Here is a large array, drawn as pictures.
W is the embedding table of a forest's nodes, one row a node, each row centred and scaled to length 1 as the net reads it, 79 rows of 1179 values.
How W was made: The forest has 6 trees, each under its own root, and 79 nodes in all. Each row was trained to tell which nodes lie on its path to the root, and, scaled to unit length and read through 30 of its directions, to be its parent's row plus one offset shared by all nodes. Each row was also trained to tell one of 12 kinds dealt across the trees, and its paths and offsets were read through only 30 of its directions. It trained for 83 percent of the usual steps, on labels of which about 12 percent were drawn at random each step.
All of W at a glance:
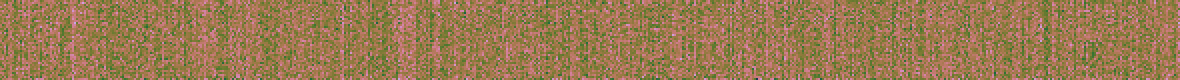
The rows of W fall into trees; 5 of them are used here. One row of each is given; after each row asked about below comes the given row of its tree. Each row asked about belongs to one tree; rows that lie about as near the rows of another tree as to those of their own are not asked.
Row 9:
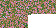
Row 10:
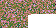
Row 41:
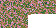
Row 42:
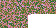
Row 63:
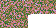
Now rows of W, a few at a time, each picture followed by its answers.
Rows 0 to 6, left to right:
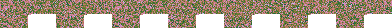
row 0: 63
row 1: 10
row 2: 63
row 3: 41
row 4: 42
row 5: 9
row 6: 10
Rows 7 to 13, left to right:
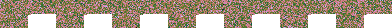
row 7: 63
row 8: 41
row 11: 42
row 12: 41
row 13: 42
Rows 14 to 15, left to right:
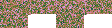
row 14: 10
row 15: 63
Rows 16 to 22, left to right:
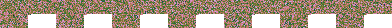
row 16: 41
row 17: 41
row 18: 42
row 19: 10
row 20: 41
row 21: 63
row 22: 42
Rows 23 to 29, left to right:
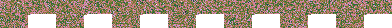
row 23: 42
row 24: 63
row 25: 41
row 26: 41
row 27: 63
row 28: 9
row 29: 9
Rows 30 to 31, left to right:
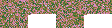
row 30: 10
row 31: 9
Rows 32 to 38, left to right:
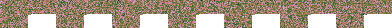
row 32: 42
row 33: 63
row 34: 10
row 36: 41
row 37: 63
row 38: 41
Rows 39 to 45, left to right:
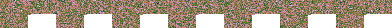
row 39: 9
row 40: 41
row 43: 9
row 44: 10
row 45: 9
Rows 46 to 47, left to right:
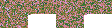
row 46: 9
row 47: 42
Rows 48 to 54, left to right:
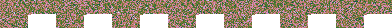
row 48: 41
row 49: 9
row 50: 9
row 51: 41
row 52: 63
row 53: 9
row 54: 42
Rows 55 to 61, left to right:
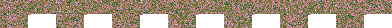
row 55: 9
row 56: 42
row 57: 9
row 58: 41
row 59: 10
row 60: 9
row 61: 41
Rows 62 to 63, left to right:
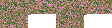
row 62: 41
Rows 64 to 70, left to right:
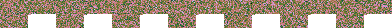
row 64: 41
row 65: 9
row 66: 42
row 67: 10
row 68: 10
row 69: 10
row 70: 41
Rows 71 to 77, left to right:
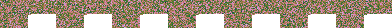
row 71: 9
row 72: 10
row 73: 63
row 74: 9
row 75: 9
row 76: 10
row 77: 9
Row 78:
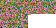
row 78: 41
